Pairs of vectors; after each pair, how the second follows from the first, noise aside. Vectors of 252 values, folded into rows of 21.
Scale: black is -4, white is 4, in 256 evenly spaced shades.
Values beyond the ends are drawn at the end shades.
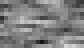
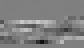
partly zeroed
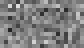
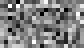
scaled up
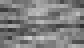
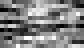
scaled up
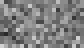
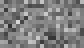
shuffled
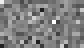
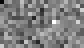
sign-scrambled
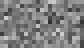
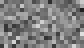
shuffled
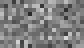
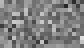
shuffled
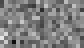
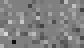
partly zeroed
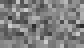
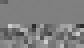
partly zeroed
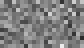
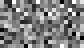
scaled up
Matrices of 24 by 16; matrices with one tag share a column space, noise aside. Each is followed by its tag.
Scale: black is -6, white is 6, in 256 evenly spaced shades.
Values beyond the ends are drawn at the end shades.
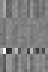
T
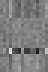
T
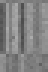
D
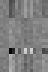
T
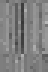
D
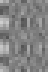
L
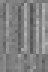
D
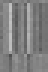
D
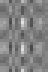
L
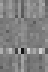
T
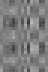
L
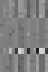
T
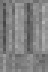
D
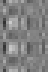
L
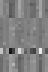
T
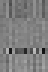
T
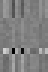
T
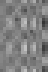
L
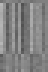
D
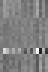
T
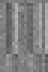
D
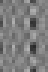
L
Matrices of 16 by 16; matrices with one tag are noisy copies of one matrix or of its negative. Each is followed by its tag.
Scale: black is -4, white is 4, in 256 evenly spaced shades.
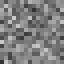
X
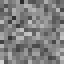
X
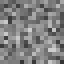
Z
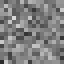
X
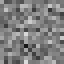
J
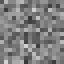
J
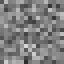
J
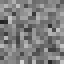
Z
